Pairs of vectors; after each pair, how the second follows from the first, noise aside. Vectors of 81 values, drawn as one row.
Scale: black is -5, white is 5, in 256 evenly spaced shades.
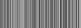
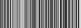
scaled up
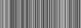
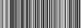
scaled up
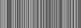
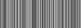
wrapped around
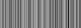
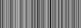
wrapped around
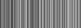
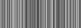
wrapped around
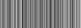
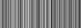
wrapped around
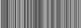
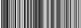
scaled up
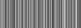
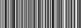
scaled up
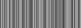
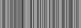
wrapped around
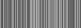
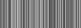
wrapped around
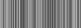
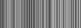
wrapped around
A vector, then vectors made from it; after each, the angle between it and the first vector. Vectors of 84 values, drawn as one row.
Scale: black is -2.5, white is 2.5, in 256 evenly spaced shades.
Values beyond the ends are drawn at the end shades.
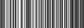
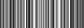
partly aligned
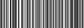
partly aligned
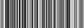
partly opposed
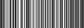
nearly parallel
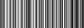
nearly parallel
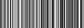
partly aligned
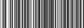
orthogonal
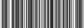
orthogonal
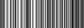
nearly parallel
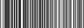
partly opposed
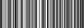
partly aligned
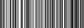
nearly parallel
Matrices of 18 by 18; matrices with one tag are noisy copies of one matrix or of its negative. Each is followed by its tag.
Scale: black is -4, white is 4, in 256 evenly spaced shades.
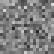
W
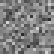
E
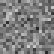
E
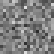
W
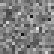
E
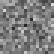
W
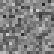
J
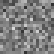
W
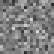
W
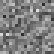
J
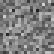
J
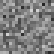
J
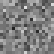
W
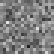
E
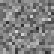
E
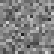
E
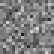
E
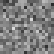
W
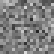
W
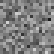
E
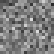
W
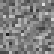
J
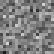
J
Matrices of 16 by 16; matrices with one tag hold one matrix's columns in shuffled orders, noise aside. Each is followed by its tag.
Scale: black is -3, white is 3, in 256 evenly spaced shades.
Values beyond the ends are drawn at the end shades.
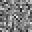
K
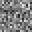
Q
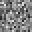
Q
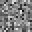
K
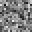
Q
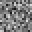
Q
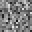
Q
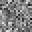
K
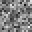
Q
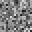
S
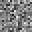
K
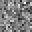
Q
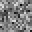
Q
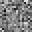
K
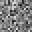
S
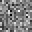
K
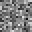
K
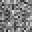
K
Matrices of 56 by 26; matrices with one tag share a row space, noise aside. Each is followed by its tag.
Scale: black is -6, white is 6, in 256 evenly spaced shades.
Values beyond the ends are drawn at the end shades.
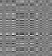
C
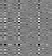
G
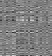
C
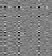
G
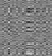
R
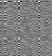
G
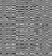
C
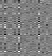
G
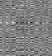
C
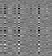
G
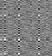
G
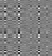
G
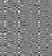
G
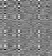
G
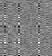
G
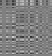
C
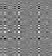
G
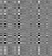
G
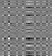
R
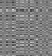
C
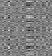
R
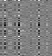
G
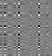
G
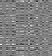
C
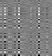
G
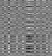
R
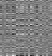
C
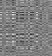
C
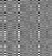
G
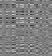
C
